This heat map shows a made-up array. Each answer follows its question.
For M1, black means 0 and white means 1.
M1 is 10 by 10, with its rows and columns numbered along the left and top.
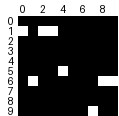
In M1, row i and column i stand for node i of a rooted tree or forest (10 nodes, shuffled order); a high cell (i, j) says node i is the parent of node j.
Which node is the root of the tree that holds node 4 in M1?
5
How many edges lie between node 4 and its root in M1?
1
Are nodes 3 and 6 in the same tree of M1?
yes
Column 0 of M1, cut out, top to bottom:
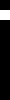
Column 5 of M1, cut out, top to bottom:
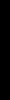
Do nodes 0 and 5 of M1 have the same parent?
no
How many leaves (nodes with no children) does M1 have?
6
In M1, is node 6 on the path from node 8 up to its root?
yes
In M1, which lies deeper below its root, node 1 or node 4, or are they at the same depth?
the same depth
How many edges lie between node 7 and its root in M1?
2
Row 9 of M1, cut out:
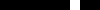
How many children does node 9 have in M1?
1
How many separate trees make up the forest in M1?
2
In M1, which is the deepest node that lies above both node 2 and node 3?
1
